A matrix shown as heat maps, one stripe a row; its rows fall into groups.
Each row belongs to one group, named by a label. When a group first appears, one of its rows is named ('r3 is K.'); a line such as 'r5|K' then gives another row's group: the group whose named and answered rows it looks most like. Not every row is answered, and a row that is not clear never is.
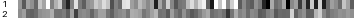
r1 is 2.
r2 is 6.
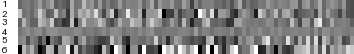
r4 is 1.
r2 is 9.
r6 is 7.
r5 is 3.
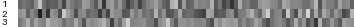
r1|3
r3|2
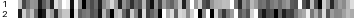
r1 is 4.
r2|7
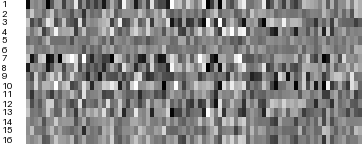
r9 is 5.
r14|2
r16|2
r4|2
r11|4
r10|2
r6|6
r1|7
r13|9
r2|6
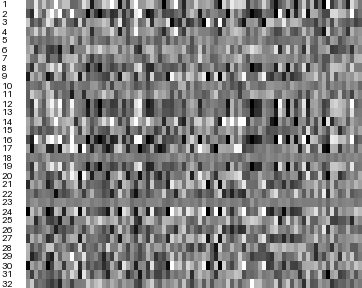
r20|4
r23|1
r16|5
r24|7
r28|9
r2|5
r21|7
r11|6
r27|7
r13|5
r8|5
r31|4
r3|9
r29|4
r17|4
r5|4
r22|3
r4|2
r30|7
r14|2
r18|3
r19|5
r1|2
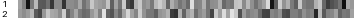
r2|2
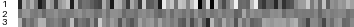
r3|9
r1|7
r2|1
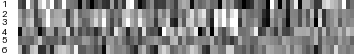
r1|5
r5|3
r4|7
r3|2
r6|4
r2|2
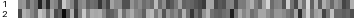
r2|6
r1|3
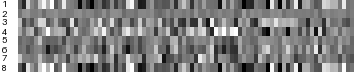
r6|3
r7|9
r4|2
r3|9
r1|5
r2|1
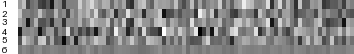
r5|6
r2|9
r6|3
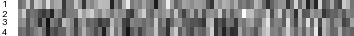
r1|2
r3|3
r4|3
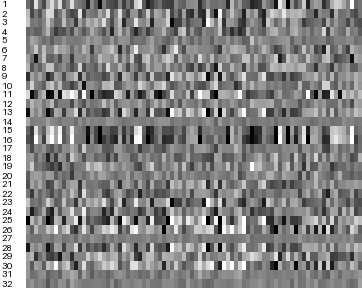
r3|9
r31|4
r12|6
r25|7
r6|2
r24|4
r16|5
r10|6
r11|4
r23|9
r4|3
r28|7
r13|7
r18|3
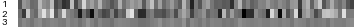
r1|6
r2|5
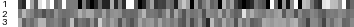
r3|9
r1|5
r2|1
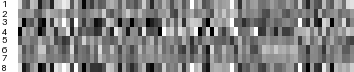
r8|4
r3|4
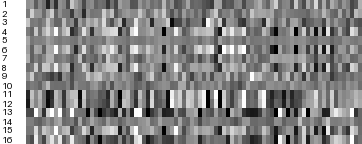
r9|1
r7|9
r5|9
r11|7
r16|5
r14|6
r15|2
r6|2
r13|5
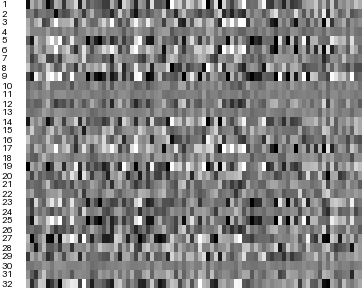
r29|7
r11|1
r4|9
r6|2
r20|4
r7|4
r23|5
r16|9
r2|3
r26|3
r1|7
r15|6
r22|6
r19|7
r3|2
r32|4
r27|4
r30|1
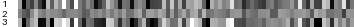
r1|4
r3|4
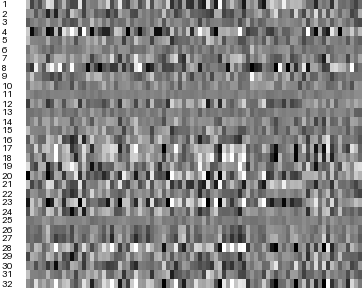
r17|2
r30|3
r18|2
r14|2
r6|1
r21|9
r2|3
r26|3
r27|3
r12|7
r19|4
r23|7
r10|6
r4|4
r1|9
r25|1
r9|1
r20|7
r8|5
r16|6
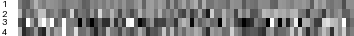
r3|5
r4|4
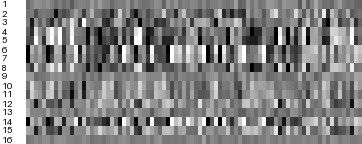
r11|6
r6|7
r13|9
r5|5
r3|4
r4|5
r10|6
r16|1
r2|3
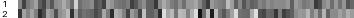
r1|4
